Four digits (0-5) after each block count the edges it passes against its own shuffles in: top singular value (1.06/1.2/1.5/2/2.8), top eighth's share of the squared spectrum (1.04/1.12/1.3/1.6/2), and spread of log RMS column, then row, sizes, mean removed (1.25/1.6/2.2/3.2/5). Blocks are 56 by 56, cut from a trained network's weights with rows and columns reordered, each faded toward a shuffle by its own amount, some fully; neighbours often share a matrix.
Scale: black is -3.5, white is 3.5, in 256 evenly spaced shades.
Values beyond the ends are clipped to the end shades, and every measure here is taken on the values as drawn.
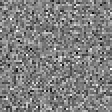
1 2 1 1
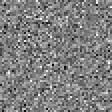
1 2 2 0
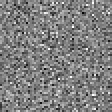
3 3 3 1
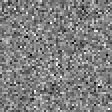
1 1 0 0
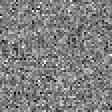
1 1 0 0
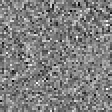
2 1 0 0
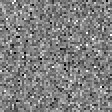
0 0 0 0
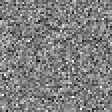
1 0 0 0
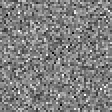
0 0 0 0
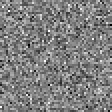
0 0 0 0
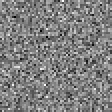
2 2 0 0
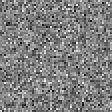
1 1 0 0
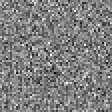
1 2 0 1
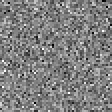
0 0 0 0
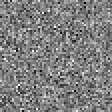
0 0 0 0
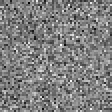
0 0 0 0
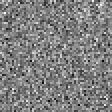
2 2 0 1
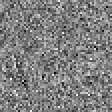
1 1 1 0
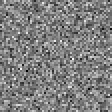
0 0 0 0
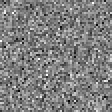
0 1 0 0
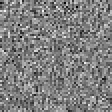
3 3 1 2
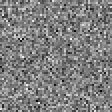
1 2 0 1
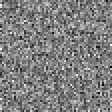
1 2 0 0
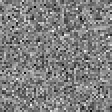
1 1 0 0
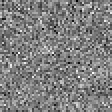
1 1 0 0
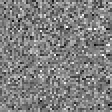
3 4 1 2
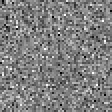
2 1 1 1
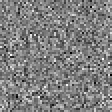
1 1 0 0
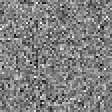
2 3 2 1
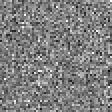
2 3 1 1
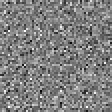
3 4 2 2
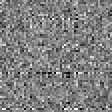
3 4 1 3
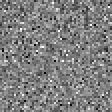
2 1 0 0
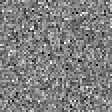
1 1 0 0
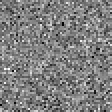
2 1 0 1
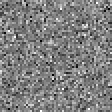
1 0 0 0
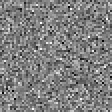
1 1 0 0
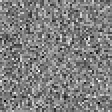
2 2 1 0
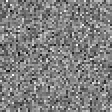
2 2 0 1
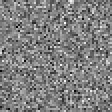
1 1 0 0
